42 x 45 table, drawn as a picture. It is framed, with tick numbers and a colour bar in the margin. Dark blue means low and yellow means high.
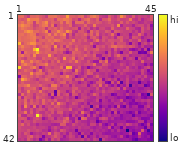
Ninth with the highest average: top left. Slope: up to the top left. Odd rows or columns: none. Stripes: none. Ninth with the lowest average: bottom right. Mirror symmetry: none.
